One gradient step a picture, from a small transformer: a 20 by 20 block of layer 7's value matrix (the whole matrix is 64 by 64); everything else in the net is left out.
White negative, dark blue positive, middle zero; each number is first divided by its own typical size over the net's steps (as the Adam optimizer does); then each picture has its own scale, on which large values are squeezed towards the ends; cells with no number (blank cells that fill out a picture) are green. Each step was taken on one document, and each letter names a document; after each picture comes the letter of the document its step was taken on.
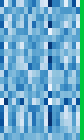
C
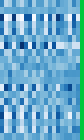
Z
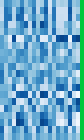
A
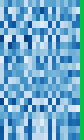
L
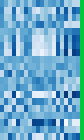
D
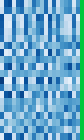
L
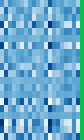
C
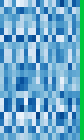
Z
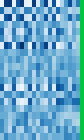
Z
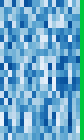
A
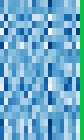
C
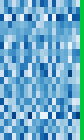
A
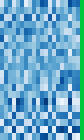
A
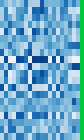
L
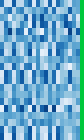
A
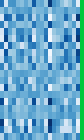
C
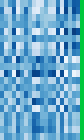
D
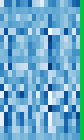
C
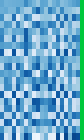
D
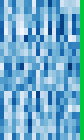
Z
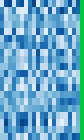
Z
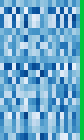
D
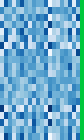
C
